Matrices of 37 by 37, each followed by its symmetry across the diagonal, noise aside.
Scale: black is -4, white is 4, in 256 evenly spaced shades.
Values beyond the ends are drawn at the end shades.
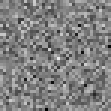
symmetric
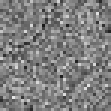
symmetric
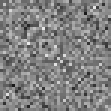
symmetric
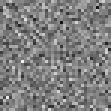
antisymmetric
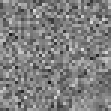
antisymmetric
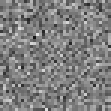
antisymmetric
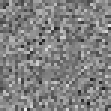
symmetric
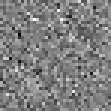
antisymmetric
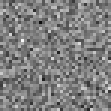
antisymmetric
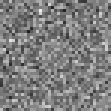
symmetric
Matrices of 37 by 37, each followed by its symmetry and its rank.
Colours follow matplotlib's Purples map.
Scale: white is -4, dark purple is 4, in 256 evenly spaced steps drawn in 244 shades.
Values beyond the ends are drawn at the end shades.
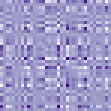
antisymmetric, rank two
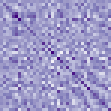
symmetric, rank five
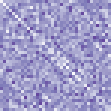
symmetric, full rank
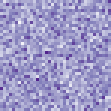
neither, full rank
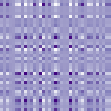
neither, rank one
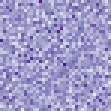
symmetric, full rank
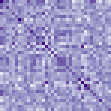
symmetric, rank five
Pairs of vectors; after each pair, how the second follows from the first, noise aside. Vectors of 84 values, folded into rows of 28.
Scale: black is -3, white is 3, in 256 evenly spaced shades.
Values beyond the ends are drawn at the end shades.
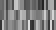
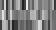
reversed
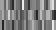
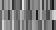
sign-scrambled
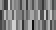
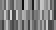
reversed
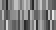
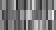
sign-scrambled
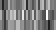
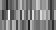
reversed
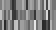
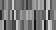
sign-scrambled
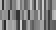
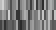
sign-scrambled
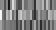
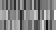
reversed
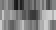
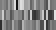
sign-scrambled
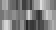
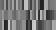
sign-scrambled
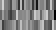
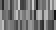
sign-scrambled
